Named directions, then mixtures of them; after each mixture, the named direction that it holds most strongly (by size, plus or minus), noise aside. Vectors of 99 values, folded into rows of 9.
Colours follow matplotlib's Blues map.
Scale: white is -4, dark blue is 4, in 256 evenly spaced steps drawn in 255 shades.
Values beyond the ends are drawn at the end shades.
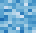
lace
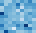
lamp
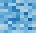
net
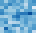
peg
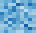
net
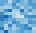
lace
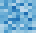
net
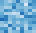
lace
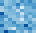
lamp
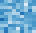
lace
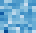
lace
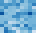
peg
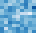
peg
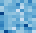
lamp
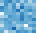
lamp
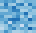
net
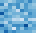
lamp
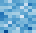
lace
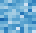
lace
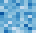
lamp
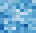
lamp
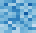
net
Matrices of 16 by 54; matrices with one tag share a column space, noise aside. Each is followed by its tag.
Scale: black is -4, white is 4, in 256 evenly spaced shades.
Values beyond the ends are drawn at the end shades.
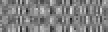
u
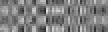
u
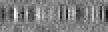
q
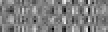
u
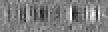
q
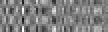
u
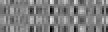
u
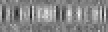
q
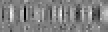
q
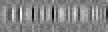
q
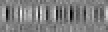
q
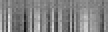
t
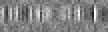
q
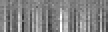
t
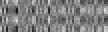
u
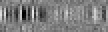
q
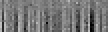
t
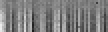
t
